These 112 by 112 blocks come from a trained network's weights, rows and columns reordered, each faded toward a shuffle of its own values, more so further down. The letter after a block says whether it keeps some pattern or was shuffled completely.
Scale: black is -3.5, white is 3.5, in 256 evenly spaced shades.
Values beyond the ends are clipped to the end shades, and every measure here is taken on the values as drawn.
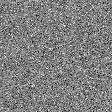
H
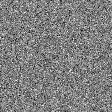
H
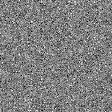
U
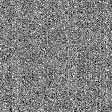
U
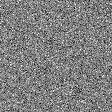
H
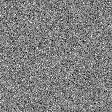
H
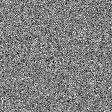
H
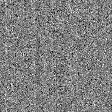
U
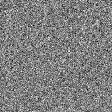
U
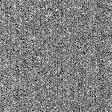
U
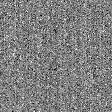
U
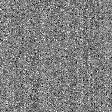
U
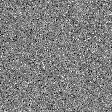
H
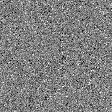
U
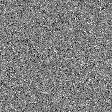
H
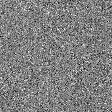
U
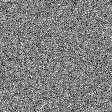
H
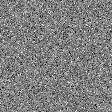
H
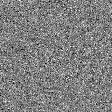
H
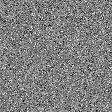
H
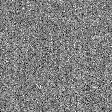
U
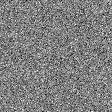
H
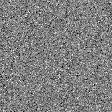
U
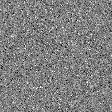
U
